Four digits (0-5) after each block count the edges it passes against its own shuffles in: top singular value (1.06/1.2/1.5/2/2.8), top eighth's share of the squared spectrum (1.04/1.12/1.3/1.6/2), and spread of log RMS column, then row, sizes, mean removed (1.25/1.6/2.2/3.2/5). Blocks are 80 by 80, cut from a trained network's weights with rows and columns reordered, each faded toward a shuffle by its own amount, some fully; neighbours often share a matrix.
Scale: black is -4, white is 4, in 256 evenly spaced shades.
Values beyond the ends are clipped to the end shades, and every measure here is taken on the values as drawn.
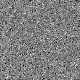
0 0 0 0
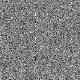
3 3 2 1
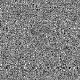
2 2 1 1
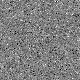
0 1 0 0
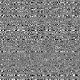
4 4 1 4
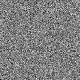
3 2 0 1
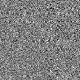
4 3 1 2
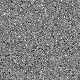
0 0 0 0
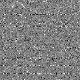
4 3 1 3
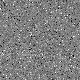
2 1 0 0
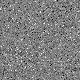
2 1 0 0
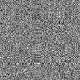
4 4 1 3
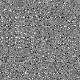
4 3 0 2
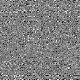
4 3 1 3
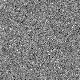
0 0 0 0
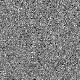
2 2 1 0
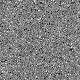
2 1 0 0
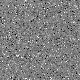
2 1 0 0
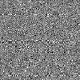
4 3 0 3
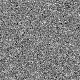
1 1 0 0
